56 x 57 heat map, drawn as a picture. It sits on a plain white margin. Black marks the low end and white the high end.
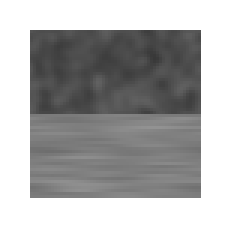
It is made of 2 by 1 panels. Panel 1,1: low, blotchy, faint in contrast. Panel 2,1: middling, streaked across, faint in contrast.
